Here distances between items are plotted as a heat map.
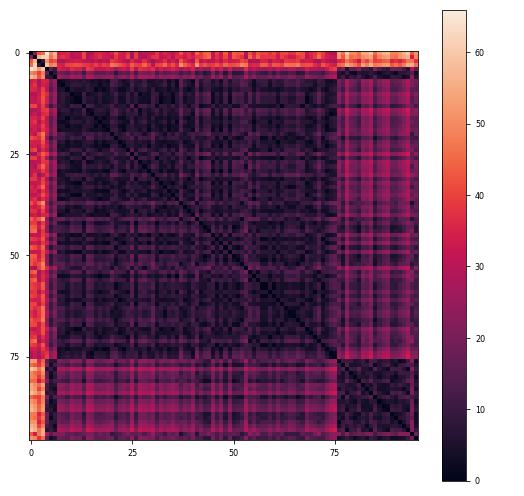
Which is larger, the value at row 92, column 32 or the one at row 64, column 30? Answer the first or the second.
the first
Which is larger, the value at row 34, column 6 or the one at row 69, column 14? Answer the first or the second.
the first
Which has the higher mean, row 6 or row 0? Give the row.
0
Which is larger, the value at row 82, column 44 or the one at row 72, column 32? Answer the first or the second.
the first
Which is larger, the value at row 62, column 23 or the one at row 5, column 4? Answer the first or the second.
the second
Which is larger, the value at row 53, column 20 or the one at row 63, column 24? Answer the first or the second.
the second
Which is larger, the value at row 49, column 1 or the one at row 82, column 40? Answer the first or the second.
the first
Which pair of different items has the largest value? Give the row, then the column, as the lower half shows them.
4, 0
